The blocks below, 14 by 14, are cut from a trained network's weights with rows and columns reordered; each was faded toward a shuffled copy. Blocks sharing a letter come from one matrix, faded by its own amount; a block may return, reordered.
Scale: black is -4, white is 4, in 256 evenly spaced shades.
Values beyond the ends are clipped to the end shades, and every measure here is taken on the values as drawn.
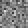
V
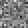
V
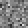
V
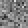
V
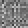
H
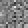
H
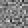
V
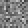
V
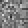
V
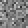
V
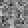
V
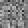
H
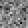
V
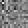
H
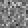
V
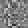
H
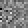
V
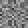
H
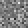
V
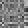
H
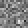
H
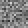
V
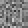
H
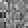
H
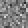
V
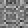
H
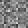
H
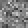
V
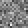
V
